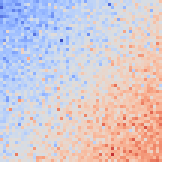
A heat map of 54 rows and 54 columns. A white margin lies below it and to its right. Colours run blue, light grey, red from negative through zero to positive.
No row or column stands out. The values follow a bell shape. Fine speckle covers the field. On average the colour sits 50% of the way up the scale. Values rise toward the bottom right. The ninth with the highest average is the bottom right. The top left is the ninth with the lowest average.
